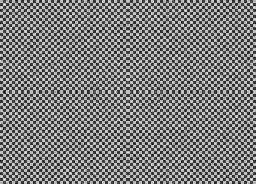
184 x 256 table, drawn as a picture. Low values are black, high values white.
Grain: checkered. Odd rows or columns: none. Average level on the scale: 50%. Mirror symmetry: left to right and top to bottom. Seam: none. Histogram: two levels. Slope: none.
